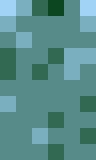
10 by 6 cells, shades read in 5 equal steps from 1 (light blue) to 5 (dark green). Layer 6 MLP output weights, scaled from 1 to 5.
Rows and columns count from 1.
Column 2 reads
2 3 2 3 3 3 3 3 3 3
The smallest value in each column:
1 2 2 3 2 1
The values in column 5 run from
2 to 3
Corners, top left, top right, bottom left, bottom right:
1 1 3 3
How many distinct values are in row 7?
3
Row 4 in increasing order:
2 2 3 3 4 4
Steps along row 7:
up same same same up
